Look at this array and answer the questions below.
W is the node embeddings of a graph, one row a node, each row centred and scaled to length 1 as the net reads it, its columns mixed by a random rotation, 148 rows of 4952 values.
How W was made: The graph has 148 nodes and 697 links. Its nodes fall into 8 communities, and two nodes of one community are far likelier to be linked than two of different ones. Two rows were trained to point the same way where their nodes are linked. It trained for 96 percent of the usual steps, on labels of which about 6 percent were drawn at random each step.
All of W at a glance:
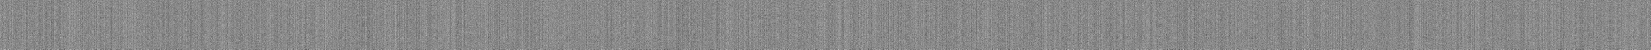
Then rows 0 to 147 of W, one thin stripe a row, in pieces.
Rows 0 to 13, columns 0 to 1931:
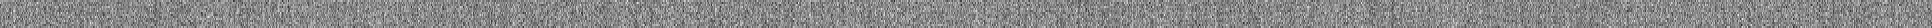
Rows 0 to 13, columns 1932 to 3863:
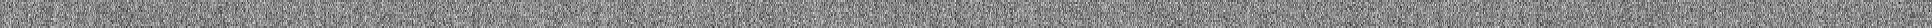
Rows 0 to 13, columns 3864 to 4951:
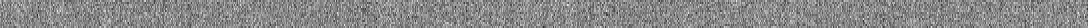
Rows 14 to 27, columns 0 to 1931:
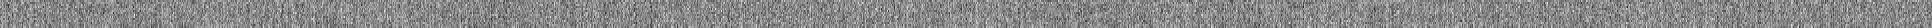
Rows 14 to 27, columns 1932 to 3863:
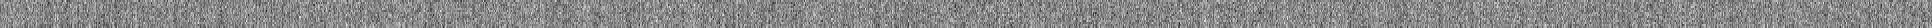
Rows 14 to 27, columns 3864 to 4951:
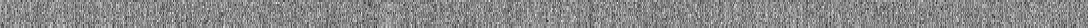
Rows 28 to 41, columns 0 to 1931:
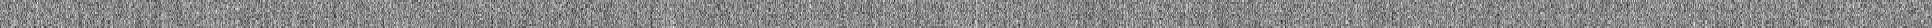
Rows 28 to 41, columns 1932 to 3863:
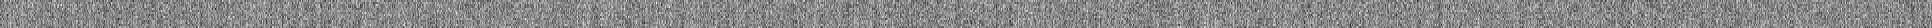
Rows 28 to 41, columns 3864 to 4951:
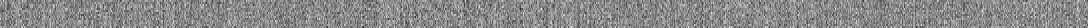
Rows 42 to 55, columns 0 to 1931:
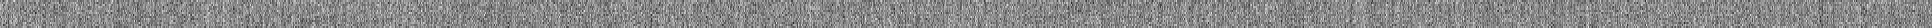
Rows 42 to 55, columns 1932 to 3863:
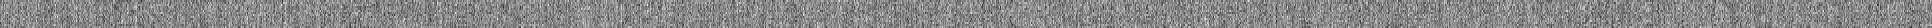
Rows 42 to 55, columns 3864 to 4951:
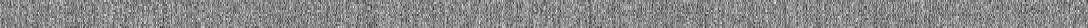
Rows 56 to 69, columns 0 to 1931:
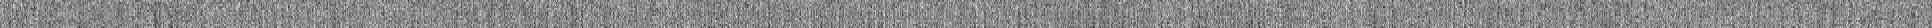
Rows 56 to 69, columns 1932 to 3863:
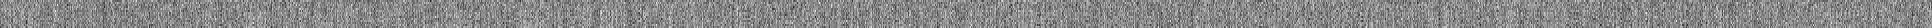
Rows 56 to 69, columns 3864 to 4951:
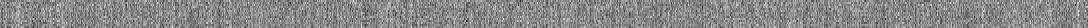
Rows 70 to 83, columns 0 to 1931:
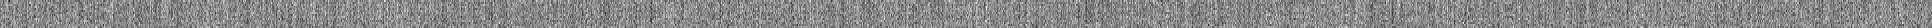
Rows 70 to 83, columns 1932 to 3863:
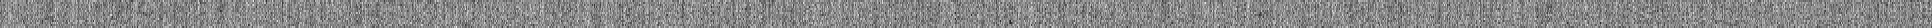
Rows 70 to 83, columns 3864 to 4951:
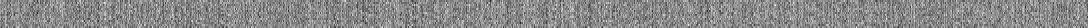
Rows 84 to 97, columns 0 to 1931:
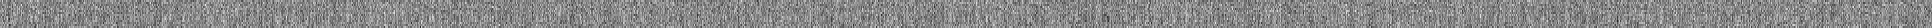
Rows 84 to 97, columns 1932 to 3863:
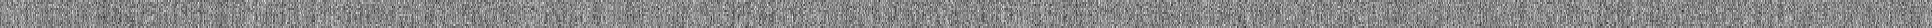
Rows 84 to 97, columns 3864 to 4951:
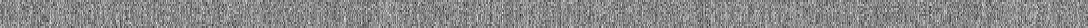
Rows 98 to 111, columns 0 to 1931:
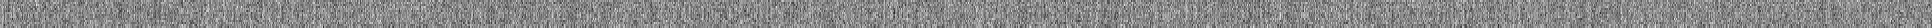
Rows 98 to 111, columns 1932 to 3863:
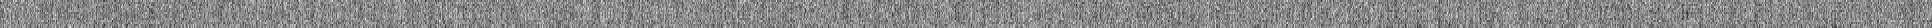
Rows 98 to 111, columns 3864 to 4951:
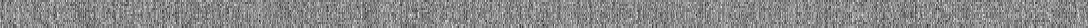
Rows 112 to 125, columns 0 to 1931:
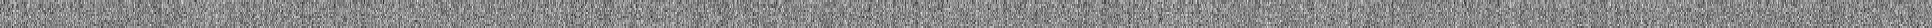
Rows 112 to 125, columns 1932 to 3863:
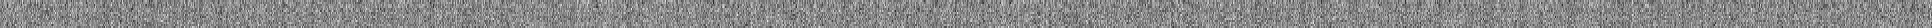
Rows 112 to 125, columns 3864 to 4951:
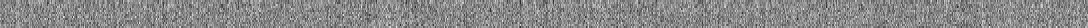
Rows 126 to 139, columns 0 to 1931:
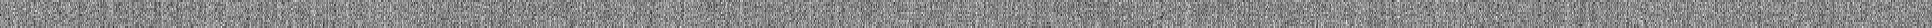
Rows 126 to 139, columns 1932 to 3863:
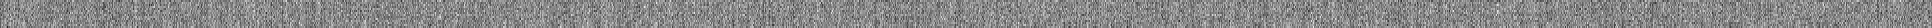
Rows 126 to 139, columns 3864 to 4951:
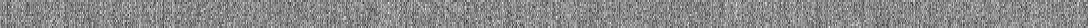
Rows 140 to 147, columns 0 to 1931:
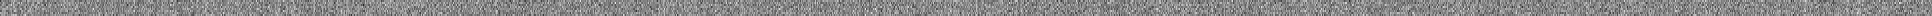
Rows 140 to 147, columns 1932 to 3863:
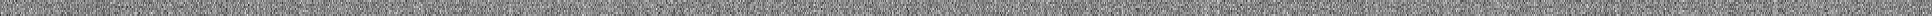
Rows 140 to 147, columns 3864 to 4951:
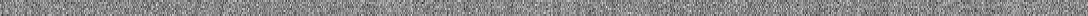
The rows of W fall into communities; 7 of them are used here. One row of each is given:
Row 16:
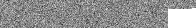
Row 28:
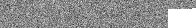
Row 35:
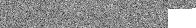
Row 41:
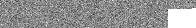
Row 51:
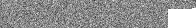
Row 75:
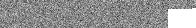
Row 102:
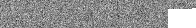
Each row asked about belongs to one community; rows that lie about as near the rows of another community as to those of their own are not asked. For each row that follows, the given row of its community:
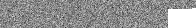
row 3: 75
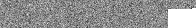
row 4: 28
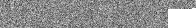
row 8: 16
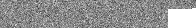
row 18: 51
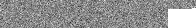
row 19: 16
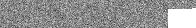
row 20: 75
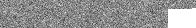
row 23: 16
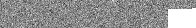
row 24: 35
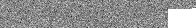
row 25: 28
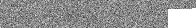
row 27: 28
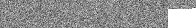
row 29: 35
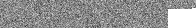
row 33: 35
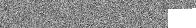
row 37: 75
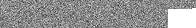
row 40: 51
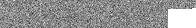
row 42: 28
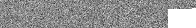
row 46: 102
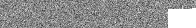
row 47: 75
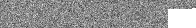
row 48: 102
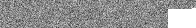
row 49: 16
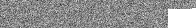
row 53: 41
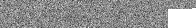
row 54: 28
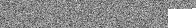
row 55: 16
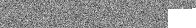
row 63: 35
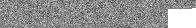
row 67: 51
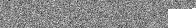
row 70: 16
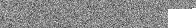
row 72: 75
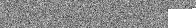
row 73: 28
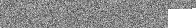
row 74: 28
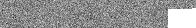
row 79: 16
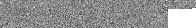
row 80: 28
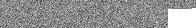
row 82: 41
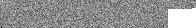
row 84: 51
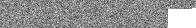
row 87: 16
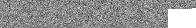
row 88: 102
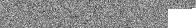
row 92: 51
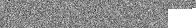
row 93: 51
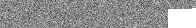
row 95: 75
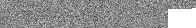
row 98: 51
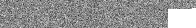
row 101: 41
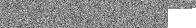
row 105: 35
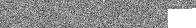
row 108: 75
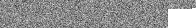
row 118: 35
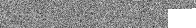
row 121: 75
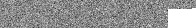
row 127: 35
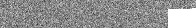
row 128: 16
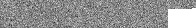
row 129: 51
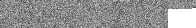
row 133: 75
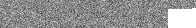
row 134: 75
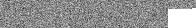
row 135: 16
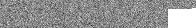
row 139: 41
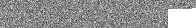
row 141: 102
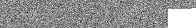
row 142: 41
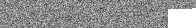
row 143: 28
